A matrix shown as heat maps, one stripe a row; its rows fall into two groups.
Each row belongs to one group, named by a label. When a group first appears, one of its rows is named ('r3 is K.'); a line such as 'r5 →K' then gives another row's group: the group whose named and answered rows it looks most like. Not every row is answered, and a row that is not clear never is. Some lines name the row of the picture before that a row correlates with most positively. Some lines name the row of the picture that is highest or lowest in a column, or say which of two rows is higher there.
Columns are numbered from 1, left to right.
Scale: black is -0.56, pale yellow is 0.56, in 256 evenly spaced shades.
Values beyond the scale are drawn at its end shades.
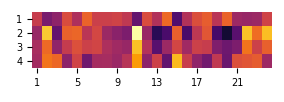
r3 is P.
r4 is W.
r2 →P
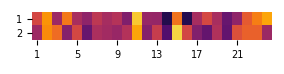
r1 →P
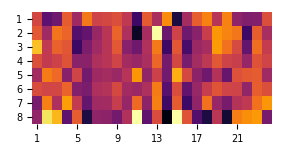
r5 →W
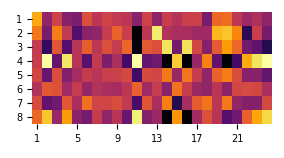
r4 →P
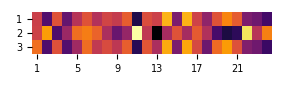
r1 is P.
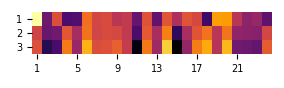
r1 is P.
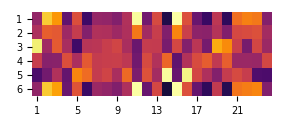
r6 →W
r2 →W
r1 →W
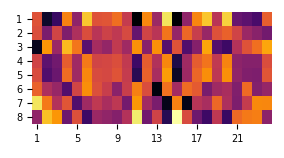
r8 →W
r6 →P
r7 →P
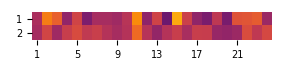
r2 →P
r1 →W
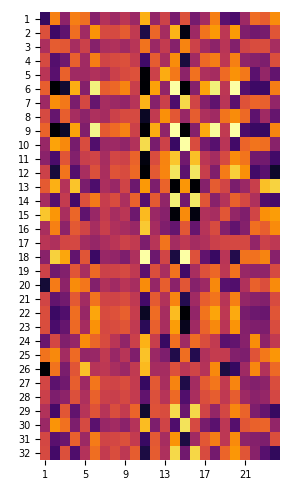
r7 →W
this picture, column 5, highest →26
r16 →P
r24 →P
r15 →P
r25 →P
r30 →W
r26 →P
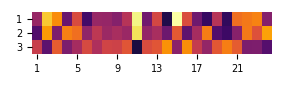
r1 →W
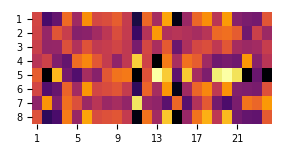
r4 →P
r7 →P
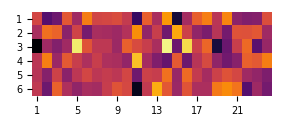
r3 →P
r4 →P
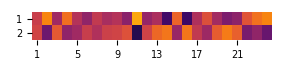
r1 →P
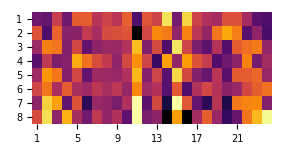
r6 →P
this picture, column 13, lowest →4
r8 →P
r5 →W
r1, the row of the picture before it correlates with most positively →2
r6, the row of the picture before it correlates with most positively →1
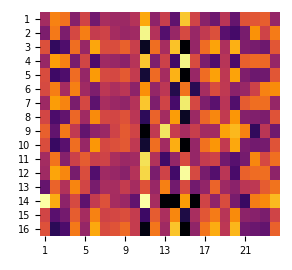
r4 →W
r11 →P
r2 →P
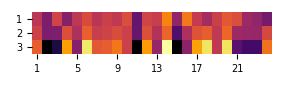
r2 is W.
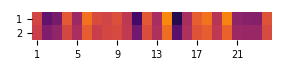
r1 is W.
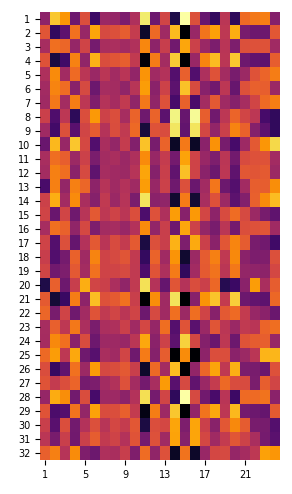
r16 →W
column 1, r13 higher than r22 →No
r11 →W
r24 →W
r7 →P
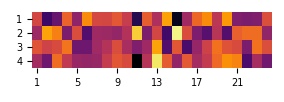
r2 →W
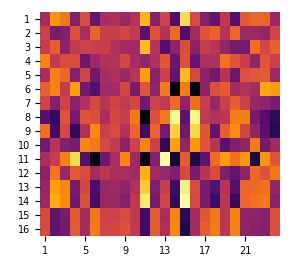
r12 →P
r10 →P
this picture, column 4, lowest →9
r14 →W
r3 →P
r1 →W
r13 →W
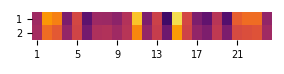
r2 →W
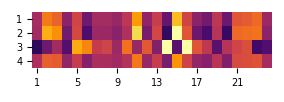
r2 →W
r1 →W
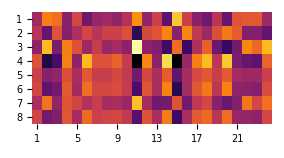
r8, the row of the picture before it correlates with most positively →3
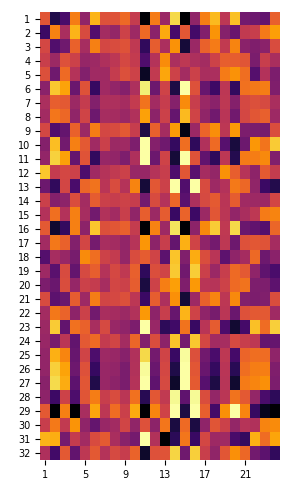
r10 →P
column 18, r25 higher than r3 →No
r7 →W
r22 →W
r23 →P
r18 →P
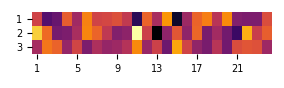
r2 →P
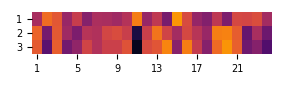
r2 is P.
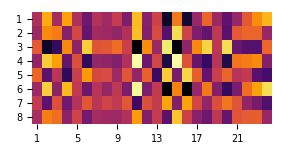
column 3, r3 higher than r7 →No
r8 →W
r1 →P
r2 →W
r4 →W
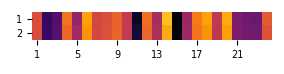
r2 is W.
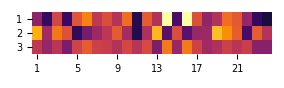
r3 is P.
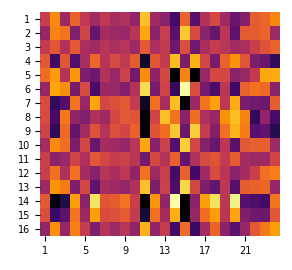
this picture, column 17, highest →14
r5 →P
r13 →W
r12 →P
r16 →P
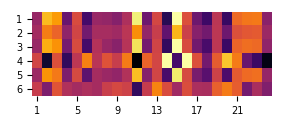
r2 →W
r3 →W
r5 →W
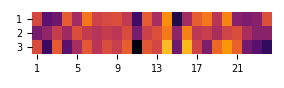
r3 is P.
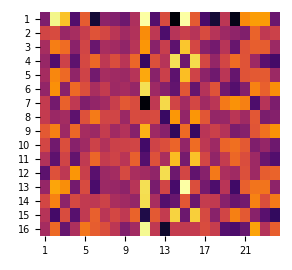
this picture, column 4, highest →12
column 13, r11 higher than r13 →No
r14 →P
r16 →P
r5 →W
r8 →P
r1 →W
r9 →P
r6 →P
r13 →W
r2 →P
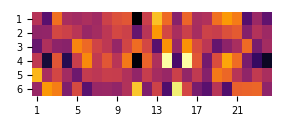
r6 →W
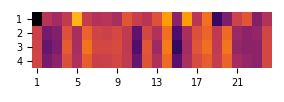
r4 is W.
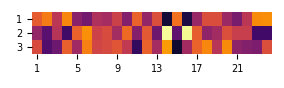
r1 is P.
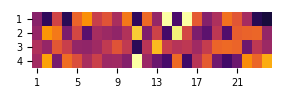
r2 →W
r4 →P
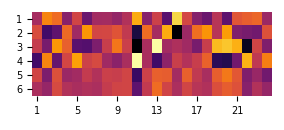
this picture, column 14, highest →2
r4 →P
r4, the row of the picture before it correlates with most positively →4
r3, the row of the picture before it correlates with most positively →3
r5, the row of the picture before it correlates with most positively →3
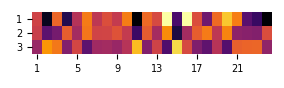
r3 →W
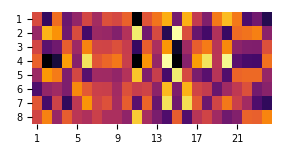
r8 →P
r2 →W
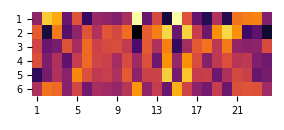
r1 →W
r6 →W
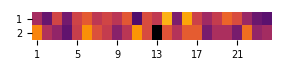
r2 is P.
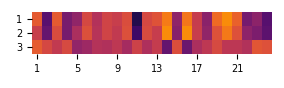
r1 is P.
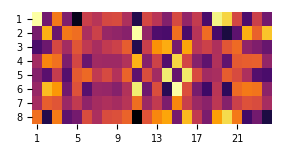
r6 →W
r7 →W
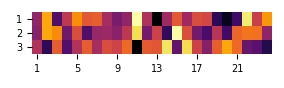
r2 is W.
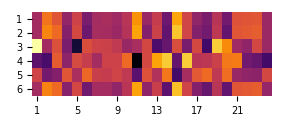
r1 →W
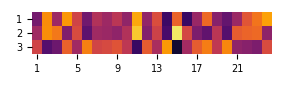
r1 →P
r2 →W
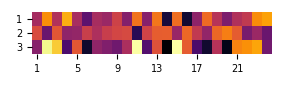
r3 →W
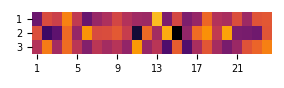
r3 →P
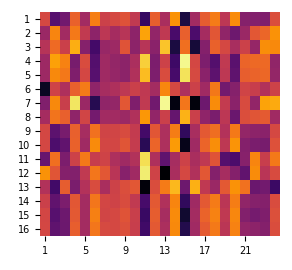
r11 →P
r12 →P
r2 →P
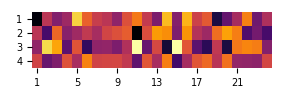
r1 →P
